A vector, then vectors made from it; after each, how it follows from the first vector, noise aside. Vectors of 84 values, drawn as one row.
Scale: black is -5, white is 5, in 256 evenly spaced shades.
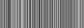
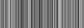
sign-scrambled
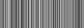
negated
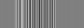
partly zeroed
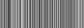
copied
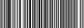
scaled up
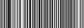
scaled up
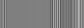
partly zeroed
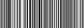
scaled up
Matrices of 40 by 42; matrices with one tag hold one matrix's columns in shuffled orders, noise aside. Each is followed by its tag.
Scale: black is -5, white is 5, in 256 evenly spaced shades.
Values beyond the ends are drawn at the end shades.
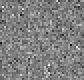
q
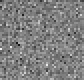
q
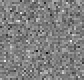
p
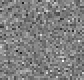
p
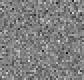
p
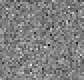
q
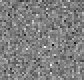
q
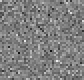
p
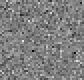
p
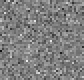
p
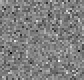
p
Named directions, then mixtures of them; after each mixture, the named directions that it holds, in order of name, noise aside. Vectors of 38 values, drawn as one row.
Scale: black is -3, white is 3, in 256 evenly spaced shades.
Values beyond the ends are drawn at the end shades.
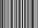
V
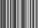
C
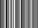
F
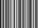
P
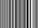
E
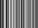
F, P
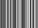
C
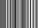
C, E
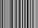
E, V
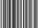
F, V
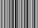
E, P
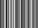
F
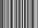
V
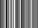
F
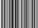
P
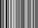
F, P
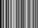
F, P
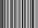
C, V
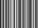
P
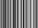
C, V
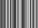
C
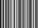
P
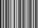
P
